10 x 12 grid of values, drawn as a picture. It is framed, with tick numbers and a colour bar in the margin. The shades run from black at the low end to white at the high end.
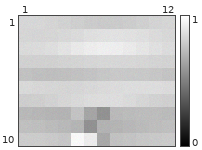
Average level on the scale: 80%. Calmest part: top left. Odd patch: rougher, in the bottom middle. Roughest part: bottom middle.
